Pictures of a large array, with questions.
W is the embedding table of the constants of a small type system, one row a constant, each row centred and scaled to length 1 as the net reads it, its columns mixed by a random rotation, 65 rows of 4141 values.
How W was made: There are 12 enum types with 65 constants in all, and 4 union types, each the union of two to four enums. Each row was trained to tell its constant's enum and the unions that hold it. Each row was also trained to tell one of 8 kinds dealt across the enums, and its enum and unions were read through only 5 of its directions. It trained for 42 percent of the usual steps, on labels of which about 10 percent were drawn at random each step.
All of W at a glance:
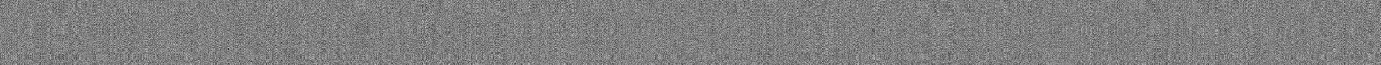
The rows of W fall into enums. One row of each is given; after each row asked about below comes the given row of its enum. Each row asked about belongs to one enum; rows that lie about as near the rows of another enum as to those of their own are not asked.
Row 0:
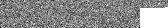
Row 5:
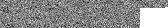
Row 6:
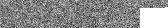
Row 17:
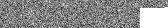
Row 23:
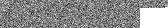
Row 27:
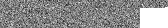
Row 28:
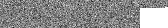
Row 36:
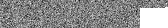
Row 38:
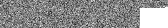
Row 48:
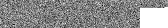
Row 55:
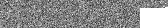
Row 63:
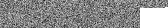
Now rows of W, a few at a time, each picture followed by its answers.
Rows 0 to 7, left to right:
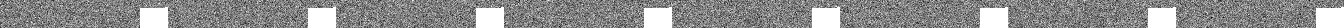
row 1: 38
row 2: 63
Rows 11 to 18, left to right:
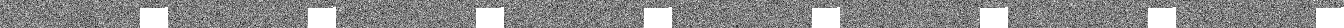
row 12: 38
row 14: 48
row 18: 27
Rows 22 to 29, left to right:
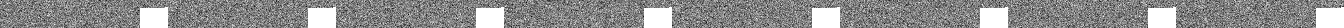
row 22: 28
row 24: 5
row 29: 28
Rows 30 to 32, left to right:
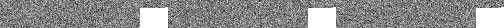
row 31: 28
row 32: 27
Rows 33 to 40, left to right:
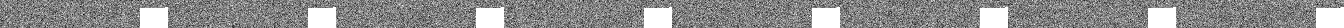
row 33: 5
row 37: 5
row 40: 6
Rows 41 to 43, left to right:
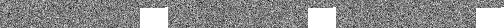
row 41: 23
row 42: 5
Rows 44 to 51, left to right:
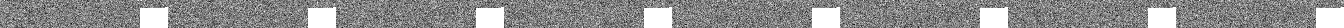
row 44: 27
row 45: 0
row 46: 48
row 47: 0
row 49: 6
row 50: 27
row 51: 6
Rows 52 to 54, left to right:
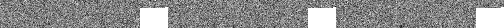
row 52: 0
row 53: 28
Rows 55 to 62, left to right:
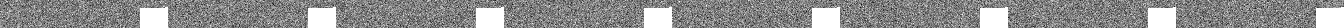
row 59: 55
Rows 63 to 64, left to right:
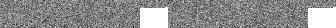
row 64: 63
